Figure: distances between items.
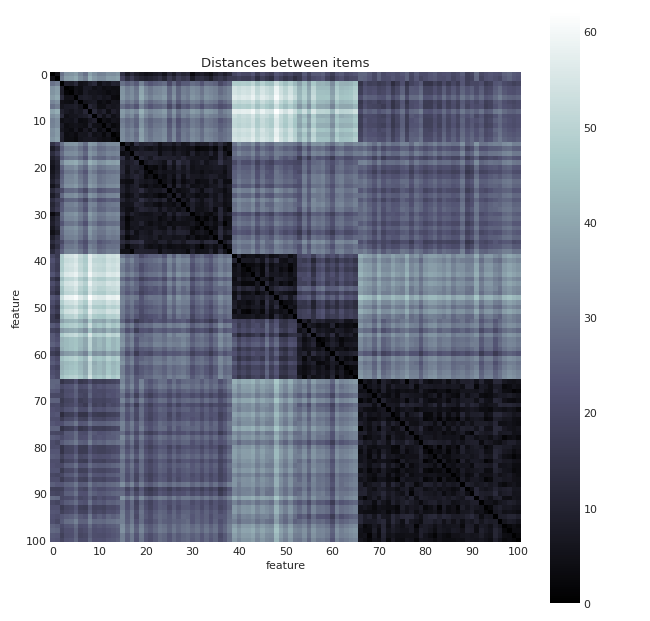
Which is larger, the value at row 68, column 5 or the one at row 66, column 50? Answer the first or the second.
the second
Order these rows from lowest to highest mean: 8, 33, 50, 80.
80, 33, 50, 8
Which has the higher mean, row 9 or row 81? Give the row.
9
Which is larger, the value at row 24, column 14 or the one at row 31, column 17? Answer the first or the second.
the first
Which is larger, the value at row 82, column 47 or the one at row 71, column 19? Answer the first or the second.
the first
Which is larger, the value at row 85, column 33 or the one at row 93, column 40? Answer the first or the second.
the second
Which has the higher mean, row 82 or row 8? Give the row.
8
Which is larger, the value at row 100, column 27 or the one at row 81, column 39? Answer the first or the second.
the second
